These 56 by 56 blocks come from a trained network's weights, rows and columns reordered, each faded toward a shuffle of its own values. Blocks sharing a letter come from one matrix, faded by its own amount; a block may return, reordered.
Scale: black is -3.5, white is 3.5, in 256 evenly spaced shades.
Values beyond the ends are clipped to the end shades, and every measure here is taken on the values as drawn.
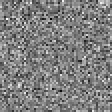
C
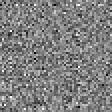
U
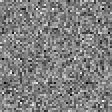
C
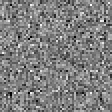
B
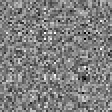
U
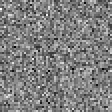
C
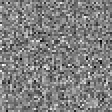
C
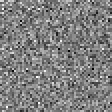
C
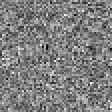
U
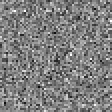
C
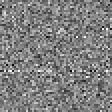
C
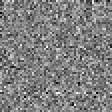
B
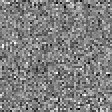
B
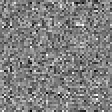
B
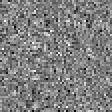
B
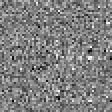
B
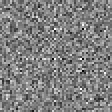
U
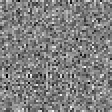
B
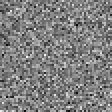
C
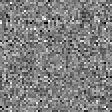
B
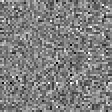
U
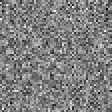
U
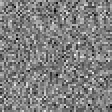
U
